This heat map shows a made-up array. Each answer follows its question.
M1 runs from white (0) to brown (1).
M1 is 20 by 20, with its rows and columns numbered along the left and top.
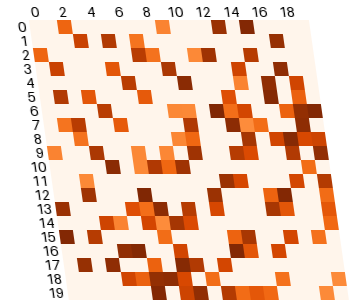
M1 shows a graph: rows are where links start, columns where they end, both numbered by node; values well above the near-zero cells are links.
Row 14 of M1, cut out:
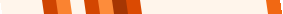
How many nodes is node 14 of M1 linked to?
7
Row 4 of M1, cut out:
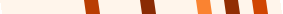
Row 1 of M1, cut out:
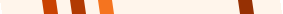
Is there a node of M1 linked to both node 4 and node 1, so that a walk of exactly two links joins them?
no
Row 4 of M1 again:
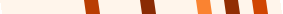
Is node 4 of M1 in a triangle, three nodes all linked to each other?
yes
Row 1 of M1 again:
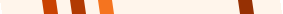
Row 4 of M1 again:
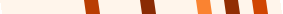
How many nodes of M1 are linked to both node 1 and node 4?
0
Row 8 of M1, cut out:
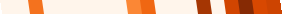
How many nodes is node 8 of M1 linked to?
8
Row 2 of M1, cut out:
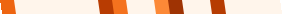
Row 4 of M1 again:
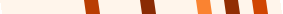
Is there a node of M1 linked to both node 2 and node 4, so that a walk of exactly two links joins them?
no
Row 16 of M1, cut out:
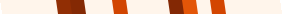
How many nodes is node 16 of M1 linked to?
6
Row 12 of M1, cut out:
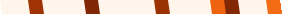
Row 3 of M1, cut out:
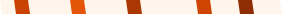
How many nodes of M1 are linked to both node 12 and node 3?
0
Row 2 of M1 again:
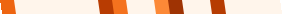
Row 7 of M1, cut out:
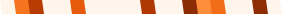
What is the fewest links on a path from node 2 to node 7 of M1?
1
